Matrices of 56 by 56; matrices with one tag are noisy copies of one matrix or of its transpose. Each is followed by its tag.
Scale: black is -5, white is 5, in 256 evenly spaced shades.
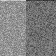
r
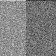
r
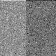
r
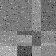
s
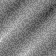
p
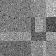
s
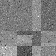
s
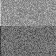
r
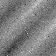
p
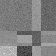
s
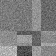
s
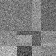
s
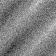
p
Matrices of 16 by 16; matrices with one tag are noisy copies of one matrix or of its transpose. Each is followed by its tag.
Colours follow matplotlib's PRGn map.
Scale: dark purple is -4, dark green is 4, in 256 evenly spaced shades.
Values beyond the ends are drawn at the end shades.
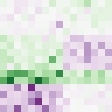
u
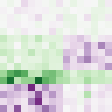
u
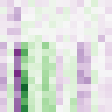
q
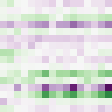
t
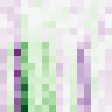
q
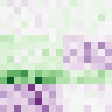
u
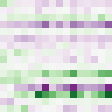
t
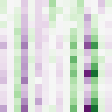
t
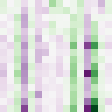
t
